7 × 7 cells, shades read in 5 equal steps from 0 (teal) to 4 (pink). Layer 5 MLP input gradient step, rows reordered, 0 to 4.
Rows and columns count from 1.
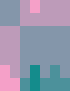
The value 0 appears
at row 6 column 4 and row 7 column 4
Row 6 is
4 3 2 0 2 1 2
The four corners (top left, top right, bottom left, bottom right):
2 3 4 1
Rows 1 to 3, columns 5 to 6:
3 3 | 3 3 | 2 2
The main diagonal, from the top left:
2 2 2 2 2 1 1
